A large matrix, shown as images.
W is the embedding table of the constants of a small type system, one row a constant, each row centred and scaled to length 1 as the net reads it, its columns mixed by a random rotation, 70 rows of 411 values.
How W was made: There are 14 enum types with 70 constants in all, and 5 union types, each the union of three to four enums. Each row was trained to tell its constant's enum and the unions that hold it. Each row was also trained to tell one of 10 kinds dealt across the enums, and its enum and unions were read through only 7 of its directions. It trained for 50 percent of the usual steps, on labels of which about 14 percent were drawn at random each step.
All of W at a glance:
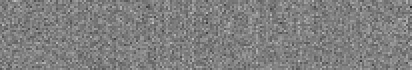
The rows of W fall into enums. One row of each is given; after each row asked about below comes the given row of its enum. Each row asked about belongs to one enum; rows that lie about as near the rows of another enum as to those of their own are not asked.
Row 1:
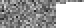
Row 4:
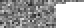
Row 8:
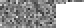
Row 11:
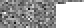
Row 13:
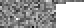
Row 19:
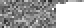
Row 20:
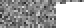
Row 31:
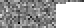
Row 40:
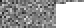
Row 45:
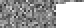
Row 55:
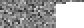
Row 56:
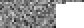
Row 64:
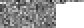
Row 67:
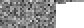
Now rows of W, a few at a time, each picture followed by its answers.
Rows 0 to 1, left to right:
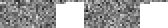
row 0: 64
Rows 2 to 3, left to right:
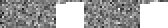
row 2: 20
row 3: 31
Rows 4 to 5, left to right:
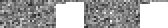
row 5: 11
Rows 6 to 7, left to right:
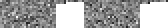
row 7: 55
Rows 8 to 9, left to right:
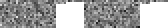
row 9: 56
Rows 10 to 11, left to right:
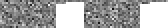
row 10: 56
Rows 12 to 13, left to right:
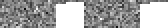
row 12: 4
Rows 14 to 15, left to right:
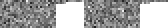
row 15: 55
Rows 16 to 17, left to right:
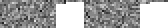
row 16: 64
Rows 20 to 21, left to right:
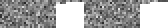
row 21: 31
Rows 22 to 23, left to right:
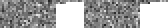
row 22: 19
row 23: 19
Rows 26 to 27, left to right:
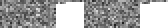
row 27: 11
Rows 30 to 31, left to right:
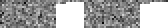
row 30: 20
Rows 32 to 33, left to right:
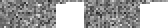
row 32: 19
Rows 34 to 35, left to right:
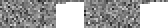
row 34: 55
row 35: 45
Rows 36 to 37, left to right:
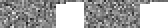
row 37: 56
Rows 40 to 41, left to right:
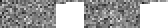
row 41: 11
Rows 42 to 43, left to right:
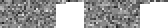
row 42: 4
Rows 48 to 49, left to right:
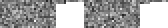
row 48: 64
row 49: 4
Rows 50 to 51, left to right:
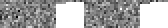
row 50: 20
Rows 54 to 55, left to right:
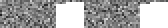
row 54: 45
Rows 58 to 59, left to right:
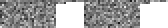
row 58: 20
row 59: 64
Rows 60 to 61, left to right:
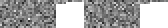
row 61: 56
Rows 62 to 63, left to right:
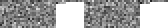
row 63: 40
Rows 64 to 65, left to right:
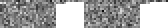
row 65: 4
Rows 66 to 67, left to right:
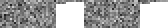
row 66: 11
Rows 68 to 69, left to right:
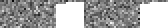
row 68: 4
